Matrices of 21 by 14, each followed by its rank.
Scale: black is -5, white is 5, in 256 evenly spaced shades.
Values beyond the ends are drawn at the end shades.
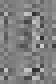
two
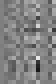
two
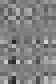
two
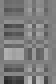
one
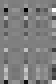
one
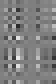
one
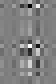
one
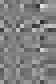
two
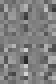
two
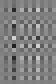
one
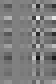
one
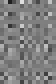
two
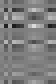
one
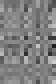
two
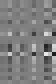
one
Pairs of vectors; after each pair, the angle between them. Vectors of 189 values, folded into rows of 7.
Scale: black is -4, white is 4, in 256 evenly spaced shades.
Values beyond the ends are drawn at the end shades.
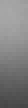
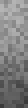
nearly parallel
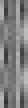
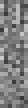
partly aligned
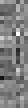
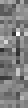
nearly parallel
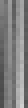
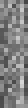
partly aligned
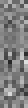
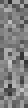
nearly opposite
